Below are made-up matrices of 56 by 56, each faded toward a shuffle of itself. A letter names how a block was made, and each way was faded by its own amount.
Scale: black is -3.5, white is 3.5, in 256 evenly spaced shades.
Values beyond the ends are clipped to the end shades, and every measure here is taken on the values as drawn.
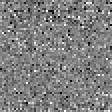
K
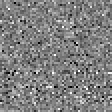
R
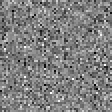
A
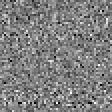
R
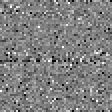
K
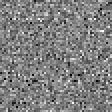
R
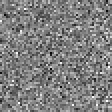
A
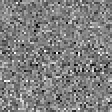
R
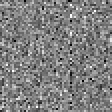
A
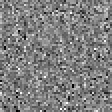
A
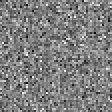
A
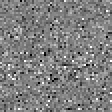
K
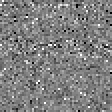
K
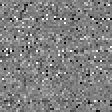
K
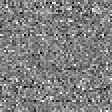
R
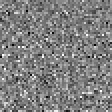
R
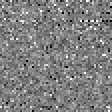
K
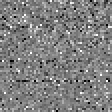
K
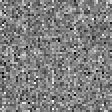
A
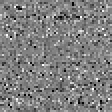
K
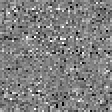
K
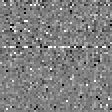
K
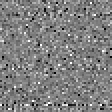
K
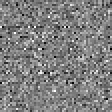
R
